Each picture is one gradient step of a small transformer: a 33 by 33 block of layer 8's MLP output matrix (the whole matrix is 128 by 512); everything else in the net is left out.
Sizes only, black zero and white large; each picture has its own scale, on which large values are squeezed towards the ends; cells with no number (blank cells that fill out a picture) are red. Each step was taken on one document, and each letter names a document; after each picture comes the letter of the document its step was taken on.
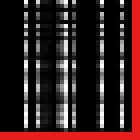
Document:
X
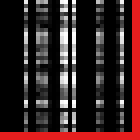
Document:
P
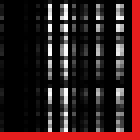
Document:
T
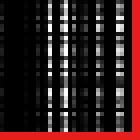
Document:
T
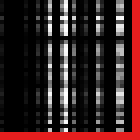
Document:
T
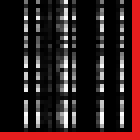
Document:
X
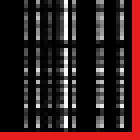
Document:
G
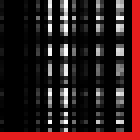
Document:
T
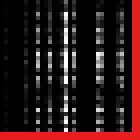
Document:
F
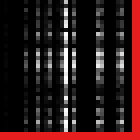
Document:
F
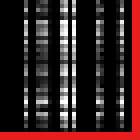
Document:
P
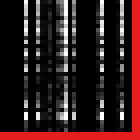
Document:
X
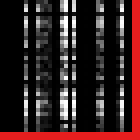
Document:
P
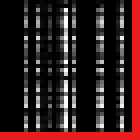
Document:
G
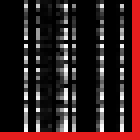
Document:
X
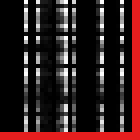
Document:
X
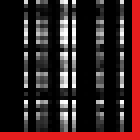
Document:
P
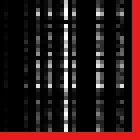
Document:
F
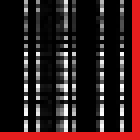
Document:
X
